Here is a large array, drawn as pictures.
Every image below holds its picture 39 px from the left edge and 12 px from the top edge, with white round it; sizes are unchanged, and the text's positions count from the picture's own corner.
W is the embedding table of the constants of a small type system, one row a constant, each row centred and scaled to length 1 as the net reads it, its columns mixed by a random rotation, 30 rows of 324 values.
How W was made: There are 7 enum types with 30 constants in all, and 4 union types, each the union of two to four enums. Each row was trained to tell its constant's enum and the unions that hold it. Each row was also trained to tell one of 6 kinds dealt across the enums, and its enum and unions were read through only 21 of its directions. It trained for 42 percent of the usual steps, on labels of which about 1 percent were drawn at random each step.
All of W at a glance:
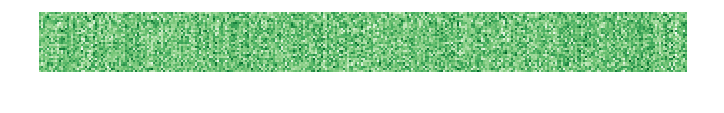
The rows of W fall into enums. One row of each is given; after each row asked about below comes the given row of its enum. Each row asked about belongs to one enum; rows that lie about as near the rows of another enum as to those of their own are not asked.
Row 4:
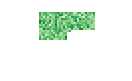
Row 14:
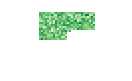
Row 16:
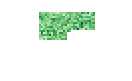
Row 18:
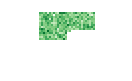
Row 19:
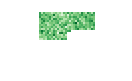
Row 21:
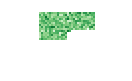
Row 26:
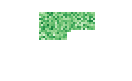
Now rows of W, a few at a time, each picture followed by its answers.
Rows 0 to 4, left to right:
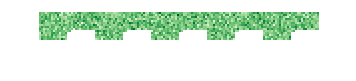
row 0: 19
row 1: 16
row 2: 16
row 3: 19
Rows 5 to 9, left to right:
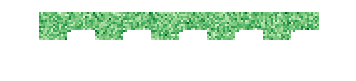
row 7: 19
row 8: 21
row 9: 26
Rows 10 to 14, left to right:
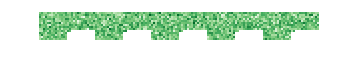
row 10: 21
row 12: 16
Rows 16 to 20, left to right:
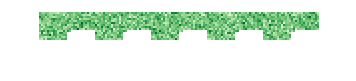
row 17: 21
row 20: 19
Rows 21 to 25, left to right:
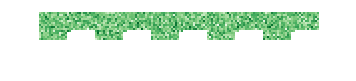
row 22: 16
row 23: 26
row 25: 26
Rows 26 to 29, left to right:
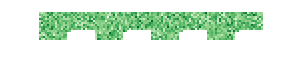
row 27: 16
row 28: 4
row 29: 26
